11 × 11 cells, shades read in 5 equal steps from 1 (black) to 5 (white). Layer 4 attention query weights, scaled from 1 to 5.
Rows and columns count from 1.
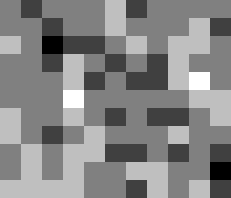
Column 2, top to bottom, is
2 3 3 3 3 3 3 3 4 4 4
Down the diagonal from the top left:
3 3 1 4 2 3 3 3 2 3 2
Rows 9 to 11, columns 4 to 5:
4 4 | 4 3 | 4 3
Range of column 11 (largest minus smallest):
3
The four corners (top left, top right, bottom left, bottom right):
3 3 4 2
